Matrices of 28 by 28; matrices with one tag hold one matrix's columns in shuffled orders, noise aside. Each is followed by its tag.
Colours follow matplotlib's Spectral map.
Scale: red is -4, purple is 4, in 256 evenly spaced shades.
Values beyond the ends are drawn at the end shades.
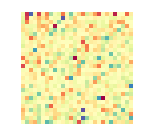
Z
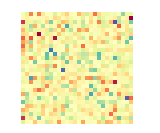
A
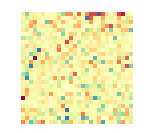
Z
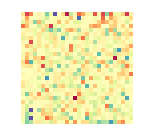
Z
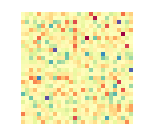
A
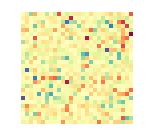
A
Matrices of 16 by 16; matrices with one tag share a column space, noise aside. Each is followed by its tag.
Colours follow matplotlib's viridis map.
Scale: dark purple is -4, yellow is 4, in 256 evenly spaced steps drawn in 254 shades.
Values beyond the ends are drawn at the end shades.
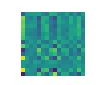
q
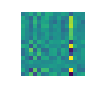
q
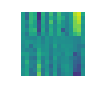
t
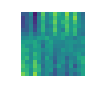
t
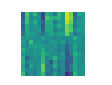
t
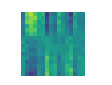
t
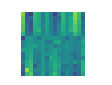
t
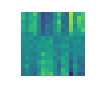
t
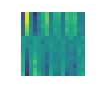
t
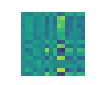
q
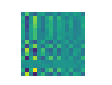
q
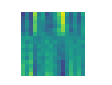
t
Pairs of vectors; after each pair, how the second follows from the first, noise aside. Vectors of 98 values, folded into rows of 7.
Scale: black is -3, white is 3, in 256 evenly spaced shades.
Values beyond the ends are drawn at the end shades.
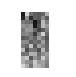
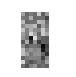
wrapped around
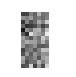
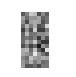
wrapped around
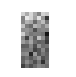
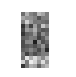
wrapped around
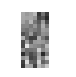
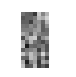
negated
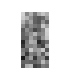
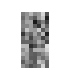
wrapped around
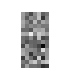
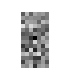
wrapped around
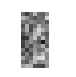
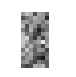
negated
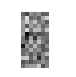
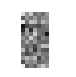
wrapped around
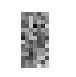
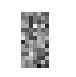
negated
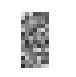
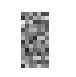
wrapped around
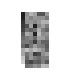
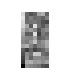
negated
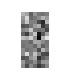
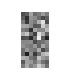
negated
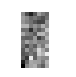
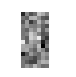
wrapped around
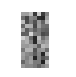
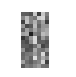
negated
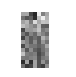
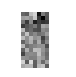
negated
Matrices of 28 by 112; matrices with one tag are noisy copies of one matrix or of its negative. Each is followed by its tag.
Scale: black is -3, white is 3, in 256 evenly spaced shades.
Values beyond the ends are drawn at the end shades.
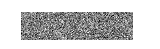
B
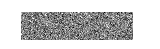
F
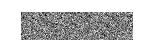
F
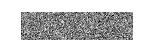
B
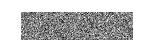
B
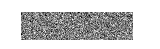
F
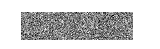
B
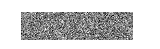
B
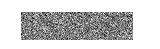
F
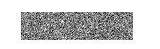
B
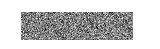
B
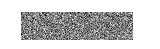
F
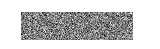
F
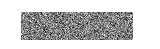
F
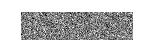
F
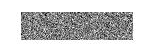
F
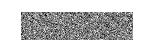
F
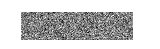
B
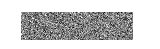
F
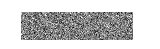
F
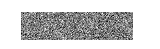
B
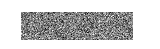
B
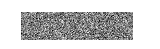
B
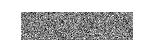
B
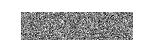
B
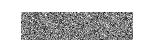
F
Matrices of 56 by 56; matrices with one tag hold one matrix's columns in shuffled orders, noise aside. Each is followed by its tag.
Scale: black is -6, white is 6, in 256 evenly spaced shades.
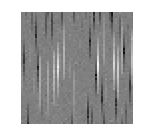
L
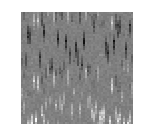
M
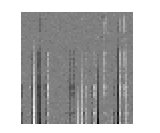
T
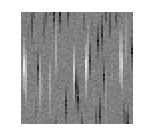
L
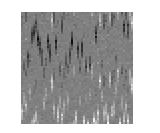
M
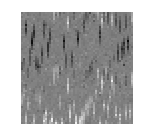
M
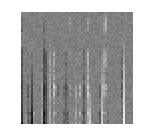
T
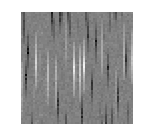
L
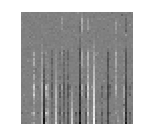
T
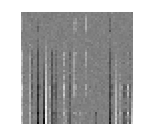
T
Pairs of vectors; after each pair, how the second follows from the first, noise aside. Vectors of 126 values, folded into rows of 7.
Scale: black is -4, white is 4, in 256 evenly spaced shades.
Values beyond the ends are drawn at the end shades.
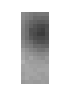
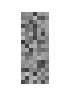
shuffled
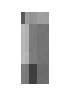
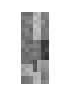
wrapped around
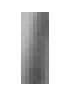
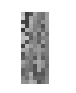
sign-scrambled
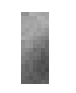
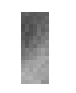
reversed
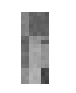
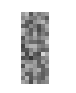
shuffled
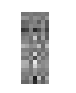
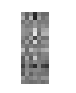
reversed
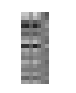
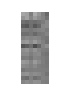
shrunk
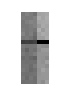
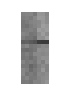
shrunk
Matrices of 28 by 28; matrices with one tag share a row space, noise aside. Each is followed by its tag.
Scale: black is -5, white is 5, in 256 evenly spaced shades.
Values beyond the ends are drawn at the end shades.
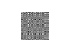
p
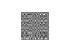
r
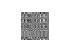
r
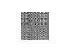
r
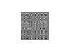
r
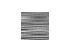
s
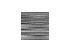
s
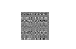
r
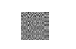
p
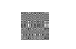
p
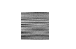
s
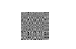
p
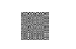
p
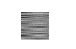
s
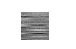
s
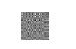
p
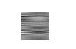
s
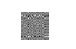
p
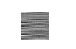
s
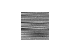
s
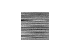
s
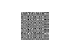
p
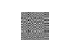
p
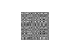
r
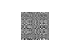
r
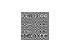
r
